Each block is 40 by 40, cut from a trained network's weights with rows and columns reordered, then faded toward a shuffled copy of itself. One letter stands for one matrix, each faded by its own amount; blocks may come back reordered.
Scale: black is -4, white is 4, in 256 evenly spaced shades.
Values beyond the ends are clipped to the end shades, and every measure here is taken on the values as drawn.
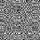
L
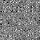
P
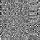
L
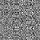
L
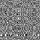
L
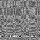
L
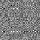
L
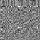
L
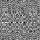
L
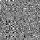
L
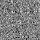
P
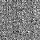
P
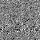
P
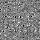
P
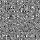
P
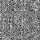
P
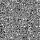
P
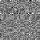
L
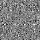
P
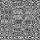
L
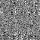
P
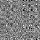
L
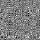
L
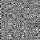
L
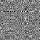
L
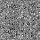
P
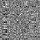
L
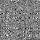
P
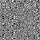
L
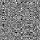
L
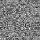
L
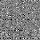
P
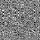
L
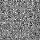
P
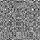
L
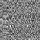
L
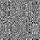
L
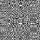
L
